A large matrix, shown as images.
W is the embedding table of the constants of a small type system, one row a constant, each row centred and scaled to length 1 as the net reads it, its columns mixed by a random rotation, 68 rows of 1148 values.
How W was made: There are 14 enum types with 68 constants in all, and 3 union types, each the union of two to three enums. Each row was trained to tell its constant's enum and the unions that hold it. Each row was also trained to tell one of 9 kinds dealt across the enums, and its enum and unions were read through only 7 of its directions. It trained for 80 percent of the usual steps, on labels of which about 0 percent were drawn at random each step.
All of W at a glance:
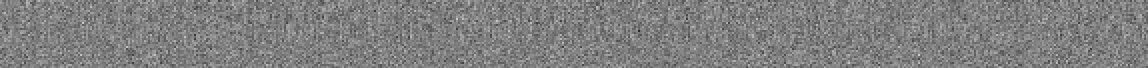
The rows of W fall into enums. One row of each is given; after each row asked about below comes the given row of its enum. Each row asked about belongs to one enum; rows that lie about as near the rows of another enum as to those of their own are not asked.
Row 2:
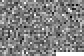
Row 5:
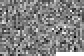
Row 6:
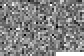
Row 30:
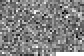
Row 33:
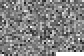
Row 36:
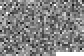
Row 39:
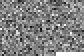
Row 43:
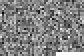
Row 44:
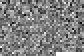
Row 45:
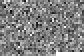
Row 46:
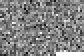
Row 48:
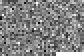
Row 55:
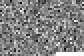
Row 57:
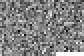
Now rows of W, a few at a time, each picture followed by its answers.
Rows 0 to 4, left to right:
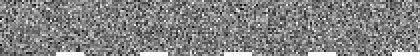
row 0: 48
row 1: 57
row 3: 36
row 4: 57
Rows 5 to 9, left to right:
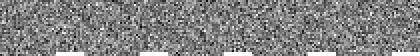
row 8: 44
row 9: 43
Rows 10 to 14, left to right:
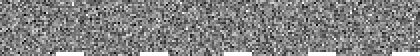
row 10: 55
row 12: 6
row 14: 5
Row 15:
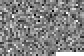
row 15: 55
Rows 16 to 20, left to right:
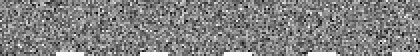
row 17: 5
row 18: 6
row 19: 48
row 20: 33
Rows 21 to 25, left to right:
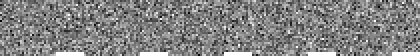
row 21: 55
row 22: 44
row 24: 46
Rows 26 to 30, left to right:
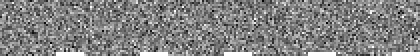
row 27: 57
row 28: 44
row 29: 30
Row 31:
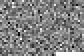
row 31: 43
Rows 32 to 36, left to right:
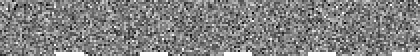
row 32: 46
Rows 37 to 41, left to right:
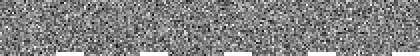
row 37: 44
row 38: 36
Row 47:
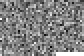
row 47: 57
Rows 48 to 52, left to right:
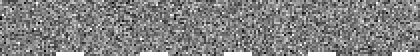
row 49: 55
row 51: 5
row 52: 5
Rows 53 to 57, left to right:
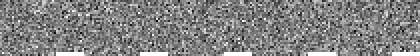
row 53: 30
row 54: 44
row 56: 30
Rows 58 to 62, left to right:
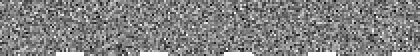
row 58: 43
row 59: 5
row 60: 55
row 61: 57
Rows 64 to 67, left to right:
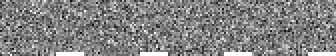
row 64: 30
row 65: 39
